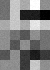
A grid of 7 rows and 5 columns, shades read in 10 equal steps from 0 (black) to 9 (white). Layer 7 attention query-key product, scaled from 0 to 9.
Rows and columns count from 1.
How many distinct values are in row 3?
3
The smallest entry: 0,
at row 2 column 5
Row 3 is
6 7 6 8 7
